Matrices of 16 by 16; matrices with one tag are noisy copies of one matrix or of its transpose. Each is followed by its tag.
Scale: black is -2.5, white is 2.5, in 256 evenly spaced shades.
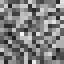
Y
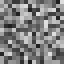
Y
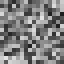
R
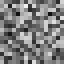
Y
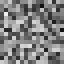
Y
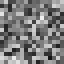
R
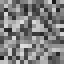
Y
